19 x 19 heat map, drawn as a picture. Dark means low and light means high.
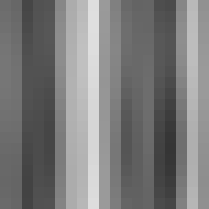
On average the colour sits 50% of the way up the scale. The grain runs up and down. Stripes running up and down repeat 2 times from left to right.
